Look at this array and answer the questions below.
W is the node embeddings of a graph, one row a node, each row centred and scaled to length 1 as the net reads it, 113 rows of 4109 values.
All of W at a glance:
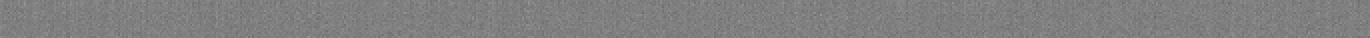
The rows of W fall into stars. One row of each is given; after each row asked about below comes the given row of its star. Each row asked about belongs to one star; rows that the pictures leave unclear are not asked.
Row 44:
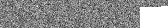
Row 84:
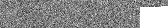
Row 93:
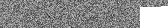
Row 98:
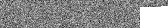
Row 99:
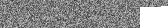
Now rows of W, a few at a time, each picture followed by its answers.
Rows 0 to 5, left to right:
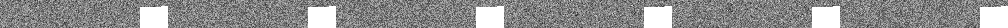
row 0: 98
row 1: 44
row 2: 93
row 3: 84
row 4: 84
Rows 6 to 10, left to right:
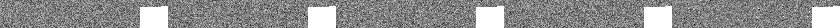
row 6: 44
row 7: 44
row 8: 44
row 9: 98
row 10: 98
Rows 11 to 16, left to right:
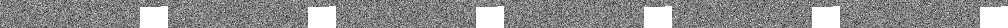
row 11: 84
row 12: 98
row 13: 98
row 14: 98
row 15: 93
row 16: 44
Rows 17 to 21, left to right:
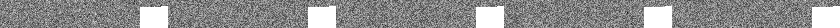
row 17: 84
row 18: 98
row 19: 93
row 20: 99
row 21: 93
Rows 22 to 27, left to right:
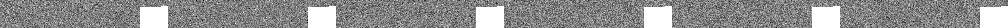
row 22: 44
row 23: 98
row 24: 99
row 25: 98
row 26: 93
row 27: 98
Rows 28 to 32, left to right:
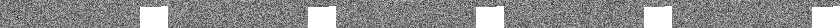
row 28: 93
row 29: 84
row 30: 84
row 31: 98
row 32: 84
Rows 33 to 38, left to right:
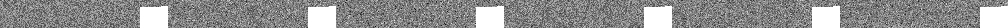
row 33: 84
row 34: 99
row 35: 93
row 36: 98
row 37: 98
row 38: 99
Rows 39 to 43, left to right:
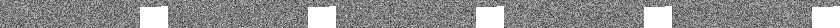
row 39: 98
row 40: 44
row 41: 44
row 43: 99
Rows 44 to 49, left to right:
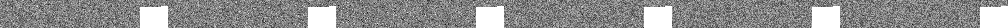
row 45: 84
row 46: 93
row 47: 93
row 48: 84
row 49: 44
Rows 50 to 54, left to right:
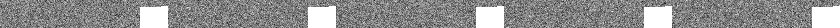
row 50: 98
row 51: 44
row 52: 44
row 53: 99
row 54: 99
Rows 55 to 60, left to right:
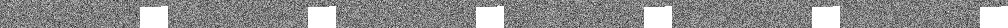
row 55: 44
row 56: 98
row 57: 98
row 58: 44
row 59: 99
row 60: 99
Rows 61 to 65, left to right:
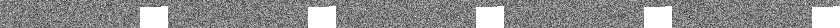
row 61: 84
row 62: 93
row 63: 98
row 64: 98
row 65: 93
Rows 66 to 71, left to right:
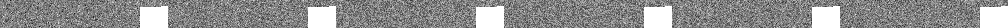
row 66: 93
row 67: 84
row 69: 44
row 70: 98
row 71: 98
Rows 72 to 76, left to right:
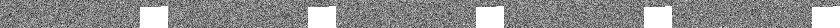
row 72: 99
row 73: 84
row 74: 84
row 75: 44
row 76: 99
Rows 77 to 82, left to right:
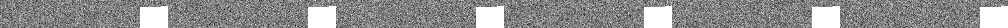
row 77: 99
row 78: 93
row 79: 98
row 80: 99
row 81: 84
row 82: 44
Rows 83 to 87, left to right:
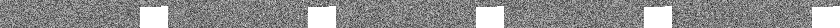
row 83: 44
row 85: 84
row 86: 99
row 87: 98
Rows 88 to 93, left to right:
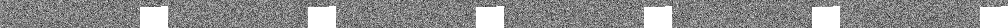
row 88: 84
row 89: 84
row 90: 84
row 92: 99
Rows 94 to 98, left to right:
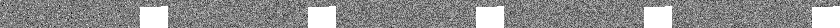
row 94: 93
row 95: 98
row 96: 93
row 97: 99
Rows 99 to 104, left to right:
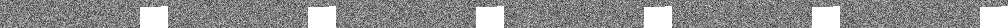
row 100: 98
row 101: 99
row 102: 99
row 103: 44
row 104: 44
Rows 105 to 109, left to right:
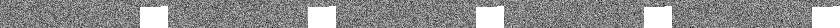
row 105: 99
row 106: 93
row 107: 98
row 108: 84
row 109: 99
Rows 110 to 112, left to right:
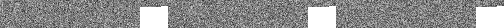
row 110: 84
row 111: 98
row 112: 44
